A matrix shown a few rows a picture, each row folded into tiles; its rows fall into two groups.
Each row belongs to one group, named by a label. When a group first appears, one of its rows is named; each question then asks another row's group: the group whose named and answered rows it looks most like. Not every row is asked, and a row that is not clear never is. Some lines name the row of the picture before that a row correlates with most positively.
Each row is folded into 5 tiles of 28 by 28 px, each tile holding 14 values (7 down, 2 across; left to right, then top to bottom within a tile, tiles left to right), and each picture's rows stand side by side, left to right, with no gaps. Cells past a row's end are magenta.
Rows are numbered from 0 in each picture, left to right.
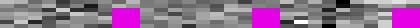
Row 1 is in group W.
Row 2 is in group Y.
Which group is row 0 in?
Y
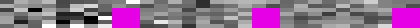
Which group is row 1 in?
Y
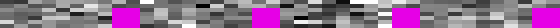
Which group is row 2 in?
Y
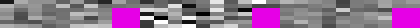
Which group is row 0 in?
W
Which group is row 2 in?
Y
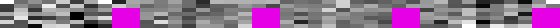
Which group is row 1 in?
Y
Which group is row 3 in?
W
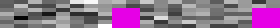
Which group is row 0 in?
Y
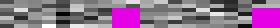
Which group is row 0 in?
W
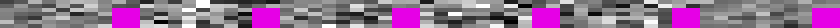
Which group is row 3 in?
W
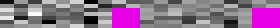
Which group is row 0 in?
W
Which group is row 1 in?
W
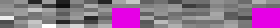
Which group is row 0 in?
W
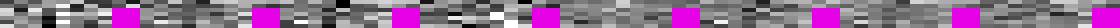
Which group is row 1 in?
Y
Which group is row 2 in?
Y
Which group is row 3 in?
W
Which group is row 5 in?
Y
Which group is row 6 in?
Y
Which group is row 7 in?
Y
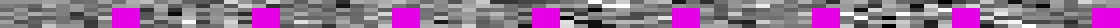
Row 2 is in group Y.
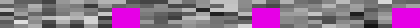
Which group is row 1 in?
Y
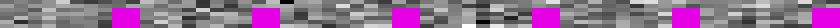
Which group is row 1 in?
Y
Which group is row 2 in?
W
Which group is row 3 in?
W
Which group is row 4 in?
Y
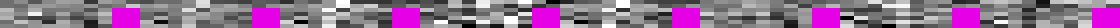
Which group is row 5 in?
W
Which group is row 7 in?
Y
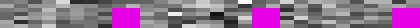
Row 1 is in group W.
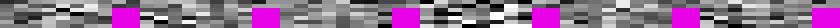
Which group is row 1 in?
W
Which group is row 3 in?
W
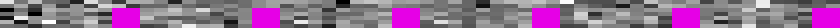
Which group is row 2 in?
Y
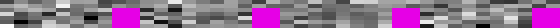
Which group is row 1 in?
W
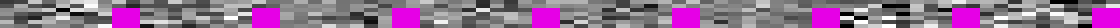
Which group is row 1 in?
Y
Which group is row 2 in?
W
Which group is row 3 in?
Y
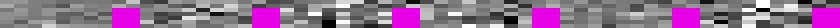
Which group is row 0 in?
W
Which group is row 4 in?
W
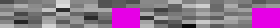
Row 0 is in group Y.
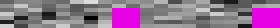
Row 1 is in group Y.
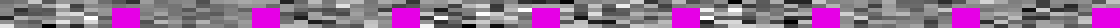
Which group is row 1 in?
Y
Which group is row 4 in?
W
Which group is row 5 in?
W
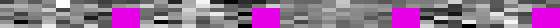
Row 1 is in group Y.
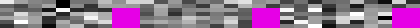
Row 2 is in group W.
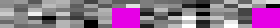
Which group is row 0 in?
W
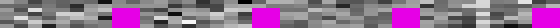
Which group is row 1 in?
W
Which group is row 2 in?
W
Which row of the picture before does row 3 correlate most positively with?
0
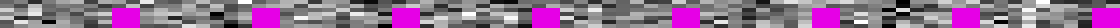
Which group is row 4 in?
W
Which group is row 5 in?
Y
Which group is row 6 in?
Y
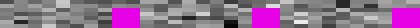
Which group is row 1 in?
W
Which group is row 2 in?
Y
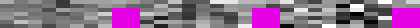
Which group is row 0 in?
Y
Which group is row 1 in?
Y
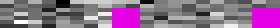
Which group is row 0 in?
Y
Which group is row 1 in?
W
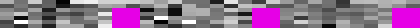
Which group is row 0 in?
Y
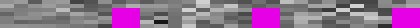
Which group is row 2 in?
Y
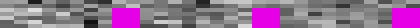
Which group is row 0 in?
W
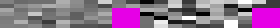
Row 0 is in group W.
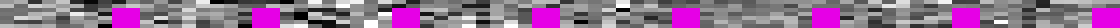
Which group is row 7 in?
Y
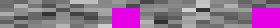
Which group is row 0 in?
Y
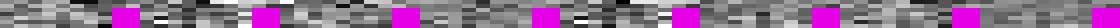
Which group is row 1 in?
Y
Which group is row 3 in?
Y
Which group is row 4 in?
Y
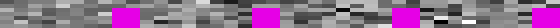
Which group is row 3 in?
W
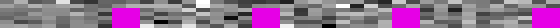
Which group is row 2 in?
W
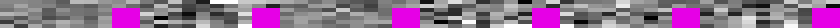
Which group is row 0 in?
Y
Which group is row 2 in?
Y
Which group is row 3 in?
W
